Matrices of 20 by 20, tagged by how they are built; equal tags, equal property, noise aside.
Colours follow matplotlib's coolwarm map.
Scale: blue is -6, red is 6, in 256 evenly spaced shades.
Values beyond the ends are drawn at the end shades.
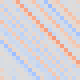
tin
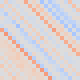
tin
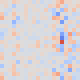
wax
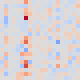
wax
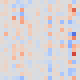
wax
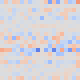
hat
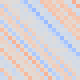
tin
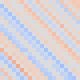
tin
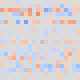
hat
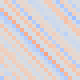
tin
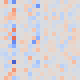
wax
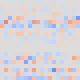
hat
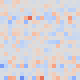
hat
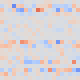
hat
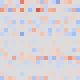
hat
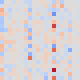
wax
